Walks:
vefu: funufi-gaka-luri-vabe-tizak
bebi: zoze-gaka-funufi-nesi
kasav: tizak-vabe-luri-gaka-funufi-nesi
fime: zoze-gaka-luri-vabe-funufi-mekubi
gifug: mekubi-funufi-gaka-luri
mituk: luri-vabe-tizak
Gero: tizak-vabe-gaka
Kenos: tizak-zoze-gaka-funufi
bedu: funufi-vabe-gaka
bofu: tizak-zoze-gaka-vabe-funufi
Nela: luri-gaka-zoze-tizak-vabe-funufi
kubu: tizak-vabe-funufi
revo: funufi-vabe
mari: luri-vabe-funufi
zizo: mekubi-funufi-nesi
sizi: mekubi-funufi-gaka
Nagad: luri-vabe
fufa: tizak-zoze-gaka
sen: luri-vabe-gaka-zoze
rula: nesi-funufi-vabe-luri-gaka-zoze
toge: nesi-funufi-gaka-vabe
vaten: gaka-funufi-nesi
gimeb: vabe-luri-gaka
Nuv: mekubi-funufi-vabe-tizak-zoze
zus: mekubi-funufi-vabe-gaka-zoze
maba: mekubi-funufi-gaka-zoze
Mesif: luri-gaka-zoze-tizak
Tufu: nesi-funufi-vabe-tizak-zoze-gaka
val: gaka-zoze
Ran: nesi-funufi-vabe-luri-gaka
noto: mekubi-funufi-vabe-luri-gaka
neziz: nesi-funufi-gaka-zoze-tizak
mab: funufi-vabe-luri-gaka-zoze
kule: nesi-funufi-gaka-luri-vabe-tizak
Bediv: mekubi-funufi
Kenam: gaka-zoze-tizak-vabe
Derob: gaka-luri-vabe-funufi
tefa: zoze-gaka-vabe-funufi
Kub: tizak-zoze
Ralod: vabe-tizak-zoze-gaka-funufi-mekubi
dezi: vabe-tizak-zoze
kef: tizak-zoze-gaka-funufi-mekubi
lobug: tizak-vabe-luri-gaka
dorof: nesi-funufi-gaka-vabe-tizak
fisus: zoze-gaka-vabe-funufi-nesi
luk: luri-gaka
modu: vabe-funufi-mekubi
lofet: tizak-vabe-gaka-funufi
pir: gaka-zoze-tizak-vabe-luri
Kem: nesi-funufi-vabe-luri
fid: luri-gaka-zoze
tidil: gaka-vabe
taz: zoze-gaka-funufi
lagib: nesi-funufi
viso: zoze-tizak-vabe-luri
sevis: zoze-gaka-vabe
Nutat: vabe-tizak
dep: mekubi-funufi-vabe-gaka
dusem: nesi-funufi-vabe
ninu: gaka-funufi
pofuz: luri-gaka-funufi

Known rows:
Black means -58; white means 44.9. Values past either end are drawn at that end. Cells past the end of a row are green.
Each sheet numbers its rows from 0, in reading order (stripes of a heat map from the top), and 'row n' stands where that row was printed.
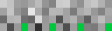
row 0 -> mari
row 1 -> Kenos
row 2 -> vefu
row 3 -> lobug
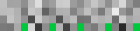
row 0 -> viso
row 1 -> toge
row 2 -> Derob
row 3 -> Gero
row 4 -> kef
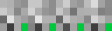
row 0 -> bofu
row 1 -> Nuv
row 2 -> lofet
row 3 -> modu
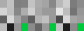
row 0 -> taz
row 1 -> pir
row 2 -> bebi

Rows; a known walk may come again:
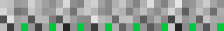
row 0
Tufu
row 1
Nela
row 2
ninu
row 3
Nuv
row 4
tidil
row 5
luk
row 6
vaten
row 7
lofet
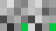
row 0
pofuz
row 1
toge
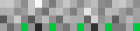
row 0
gimeb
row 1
gifug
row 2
Gero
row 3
Kenos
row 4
lobug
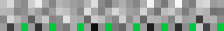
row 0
modu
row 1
noto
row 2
dezi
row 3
maba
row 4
Kub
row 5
sizi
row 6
Bediv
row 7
Ran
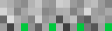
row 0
bofu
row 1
kubu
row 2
Derob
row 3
Mesif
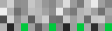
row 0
neziz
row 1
sen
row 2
kef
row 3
dep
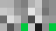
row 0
sevis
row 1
bebi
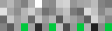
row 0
fufa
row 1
zizo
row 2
Kem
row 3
taz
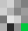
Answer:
zus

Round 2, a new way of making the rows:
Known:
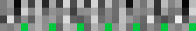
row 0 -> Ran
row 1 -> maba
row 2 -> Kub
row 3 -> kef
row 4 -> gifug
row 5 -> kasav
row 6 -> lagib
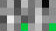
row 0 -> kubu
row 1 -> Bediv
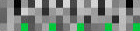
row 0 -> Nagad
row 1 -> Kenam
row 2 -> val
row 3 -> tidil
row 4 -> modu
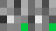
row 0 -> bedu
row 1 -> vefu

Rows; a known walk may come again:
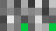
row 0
vefu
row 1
Kub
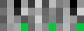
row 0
sen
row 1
kef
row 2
Nagad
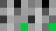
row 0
zus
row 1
modu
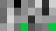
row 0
Bediv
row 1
tidil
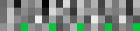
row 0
gifug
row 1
lagib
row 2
val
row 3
kubu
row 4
kasav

